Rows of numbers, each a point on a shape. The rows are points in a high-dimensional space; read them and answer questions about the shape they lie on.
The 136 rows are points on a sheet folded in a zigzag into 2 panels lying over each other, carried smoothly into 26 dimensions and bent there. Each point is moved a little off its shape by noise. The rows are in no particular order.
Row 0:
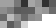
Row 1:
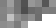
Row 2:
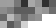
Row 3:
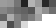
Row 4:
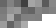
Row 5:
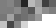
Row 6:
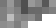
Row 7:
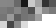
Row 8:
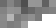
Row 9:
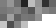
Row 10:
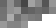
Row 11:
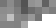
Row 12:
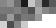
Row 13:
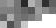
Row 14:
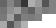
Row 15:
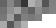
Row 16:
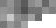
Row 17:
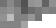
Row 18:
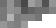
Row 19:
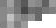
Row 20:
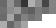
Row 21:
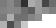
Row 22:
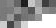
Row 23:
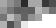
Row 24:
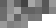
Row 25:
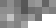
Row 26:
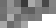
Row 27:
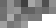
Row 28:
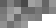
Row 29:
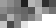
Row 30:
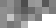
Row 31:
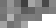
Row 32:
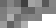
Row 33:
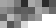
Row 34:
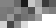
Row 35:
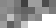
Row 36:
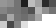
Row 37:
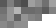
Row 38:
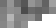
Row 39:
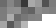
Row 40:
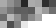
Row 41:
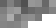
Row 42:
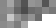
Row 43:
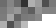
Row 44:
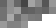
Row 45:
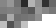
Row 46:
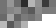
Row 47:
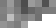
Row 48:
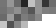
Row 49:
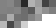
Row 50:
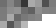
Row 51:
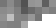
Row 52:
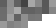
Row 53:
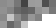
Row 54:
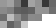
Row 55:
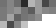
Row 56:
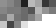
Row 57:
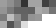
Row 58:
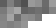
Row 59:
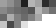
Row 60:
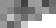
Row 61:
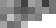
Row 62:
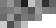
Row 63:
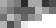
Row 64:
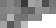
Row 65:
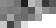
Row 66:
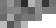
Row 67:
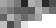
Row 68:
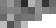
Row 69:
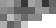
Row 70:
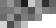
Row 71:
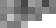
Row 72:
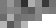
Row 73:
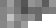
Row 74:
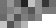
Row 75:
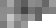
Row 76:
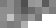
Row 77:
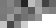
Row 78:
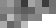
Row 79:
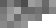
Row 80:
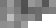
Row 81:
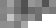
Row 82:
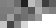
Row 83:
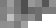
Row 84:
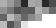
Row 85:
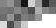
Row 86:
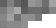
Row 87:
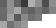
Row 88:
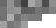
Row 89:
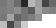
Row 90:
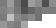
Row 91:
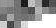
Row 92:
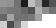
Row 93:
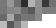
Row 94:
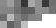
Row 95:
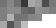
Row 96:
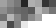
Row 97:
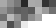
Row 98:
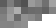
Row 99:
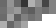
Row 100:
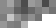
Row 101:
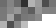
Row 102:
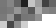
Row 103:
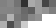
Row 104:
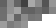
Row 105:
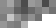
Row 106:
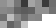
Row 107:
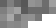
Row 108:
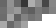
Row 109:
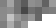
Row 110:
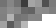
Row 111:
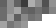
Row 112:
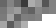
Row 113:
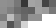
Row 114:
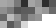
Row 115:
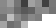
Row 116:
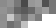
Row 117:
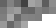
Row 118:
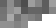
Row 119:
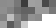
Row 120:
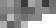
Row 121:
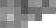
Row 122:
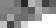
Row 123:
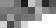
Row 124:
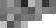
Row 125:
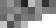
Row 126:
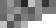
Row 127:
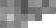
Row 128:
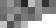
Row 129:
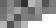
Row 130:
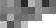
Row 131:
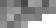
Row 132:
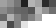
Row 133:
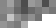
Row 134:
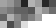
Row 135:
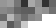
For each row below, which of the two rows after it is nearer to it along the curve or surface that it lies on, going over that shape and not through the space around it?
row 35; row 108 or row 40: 40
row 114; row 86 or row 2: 2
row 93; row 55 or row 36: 36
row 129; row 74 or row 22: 22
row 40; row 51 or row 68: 68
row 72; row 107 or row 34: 34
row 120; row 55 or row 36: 36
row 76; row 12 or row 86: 86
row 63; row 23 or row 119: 23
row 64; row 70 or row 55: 55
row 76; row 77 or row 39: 39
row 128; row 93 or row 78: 93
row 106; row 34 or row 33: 33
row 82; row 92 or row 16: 92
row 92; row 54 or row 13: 13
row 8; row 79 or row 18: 79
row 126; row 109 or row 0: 0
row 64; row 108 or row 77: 77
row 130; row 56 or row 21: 56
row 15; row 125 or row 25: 25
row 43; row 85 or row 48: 85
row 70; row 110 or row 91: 91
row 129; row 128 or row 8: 8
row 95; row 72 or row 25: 25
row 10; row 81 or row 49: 81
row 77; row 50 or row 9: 50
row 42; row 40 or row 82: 40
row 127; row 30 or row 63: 30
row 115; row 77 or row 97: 97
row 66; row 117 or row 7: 7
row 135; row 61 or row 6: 61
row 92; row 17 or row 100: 100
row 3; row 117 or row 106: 106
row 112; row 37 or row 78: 37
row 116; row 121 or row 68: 121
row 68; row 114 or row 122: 114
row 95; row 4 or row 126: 4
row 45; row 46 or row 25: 46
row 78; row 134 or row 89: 134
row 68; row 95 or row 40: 40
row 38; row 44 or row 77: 44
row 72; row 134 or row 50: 134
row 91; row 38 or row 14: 14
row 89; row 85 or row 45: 85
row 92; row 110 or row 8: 110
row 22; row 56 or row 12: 56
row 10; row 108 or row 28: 108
